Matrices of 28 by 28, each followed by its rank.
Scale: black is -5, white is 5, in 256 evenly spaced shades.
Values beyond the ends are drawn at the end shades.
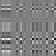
one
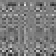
three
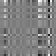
one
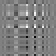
one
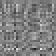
three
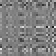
three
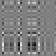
one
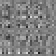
three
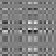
one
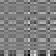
one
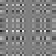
one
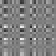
one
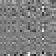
three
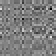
three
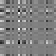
one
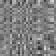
three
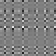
one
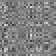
three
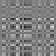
one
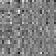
three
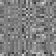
three
